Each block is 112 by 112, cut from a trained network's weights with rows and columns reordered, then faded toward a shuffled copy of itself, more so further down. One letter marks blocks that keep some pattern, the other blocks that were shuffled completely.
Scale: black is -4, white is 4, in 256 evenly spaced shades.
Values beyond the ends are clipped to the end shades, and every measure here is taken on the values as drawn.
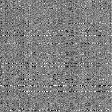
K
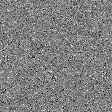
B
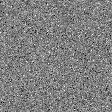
B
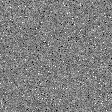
B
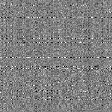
K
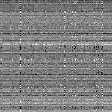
K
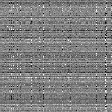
K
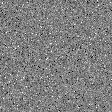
B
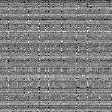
K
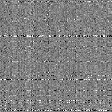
K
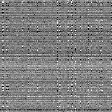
K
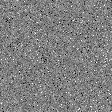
B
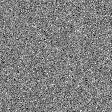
B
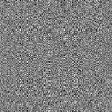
K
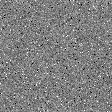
B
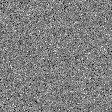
B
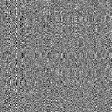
K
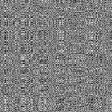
K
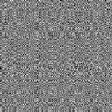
K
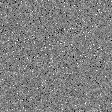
B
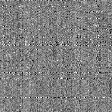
K
